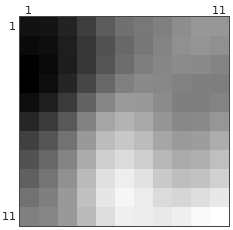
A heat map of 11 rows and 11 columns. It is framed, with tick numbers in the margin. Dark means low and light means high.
Slope: up to the bottom right. Calmest part: top right. Lone odd cells: none. Ninth with the lowest average: top left. Roughest part: middle left.
